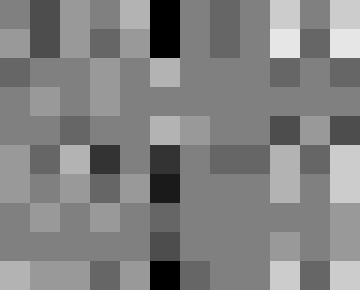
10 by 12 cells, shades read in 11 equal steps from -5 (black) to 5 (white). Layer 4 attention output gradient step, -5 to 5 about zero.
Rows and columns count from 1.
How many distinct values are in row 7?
6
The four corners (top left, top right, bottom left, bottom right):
0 3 2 3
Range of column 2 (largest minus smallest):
3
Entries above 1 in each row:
3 2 1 0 1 3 2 0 0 3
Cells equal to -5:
3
